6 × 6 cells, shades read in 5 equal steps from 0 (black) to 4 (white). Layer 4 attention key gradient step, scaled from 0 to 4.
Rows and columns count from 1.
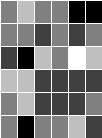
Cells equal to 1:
11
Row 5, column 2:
3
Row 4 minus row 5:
1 0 0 0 0 -1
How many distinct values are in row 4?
2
